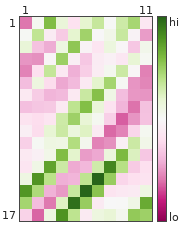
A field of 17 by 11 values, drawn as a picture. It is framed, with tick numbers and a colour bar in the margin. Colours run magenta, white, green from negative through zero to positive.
The middle right is the ninth with the lowest average. The grain runs diagonally up to the right. The middle left is the smoothest part.
